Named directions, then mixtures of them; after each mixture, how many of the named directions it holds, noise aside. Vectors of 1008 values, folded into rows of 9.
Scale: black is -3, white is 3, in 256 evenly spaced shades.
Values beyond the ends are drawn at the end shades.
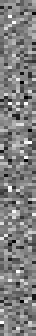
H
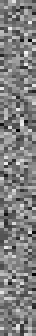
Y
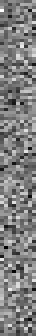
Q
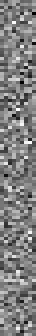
three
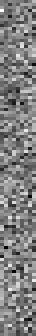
one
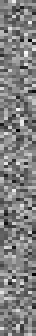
one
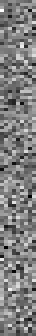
one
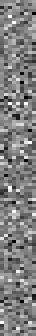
one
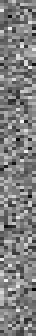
two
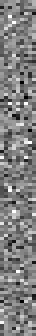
one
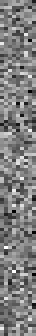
three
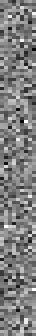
two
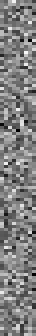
one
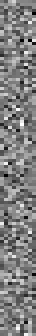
two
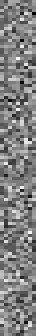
three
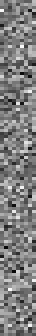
two
